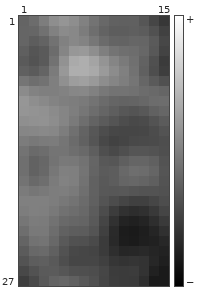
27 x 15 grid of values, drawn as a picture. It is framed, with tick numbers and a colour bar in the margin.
The values follow a bell shape. Neither half mirrors the other. There is an overall slope up to the top left. The field is mottled with small blotches. The top middle is the ninth with the highest average. There are no regular stripes. The ninth with the lowest average is the bottom right.
